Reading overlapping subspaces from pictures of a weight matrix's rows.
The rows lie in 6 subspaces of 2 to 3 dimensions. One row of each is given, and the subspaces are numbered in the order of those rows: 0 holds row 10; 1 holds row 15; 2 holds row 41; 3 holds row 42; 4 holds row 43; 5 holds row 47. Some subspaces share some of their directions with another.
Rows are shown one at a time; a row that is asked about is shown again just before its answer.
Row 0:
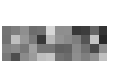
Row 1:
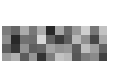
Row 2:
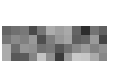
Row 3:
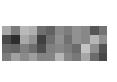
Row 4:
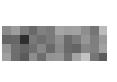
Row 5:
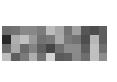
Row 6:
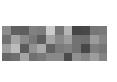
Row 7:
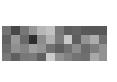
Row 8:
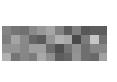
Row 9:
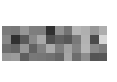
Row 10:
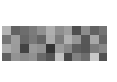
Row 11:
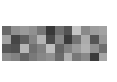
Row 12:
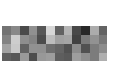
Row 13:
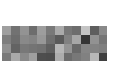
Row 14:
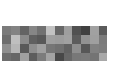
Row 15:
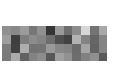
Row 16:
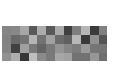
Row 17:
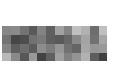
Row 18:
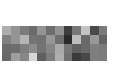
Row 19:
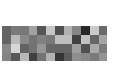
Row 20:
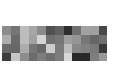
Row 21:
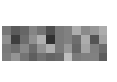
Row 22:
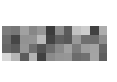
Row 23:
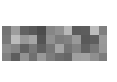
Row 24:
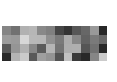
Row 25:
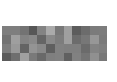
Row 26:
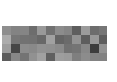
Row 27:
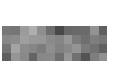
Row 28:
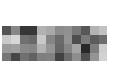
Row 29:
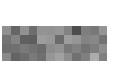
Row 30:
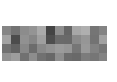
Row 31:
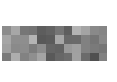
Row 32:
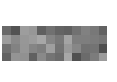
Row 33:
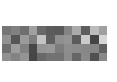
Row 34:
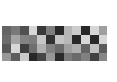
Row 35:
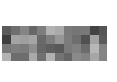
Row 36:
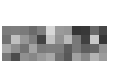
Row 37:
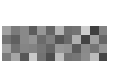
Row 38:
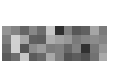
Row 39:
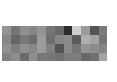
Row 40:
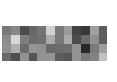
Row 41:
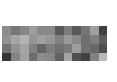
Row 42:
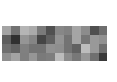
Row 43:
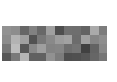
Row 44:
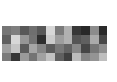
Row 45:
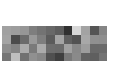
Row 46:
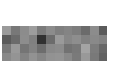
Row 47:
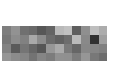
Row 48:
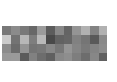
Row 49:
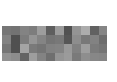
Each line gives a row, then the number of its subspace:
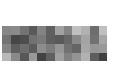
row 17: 2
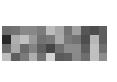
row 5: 1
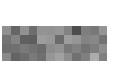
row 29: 5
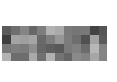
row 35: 1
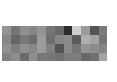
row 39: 5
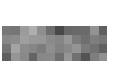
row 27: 2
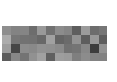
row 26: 1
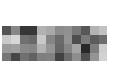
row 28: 3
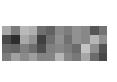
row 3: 3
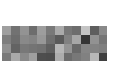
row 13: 0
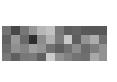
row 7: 5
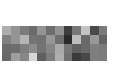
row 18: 4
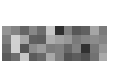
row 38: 4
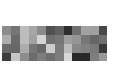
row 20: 2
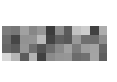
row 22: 1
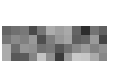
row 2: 4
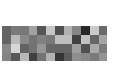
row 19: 1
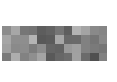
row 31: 5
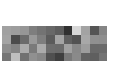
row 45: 5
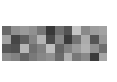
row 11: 0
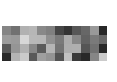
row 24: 2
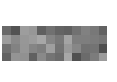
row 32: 2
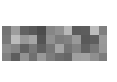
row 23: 5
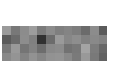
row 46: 3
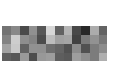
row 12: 1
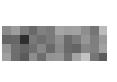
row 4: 2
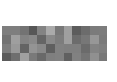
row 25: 0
